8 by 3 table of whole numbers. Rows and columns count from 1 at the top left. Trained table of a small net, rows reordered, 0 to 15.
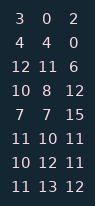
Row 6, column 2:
10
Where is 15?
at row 5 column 3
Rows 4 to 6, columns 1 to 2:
10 8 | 7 7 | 11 10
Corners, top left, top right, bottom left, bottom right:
3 2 11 12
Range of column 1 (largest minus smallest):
9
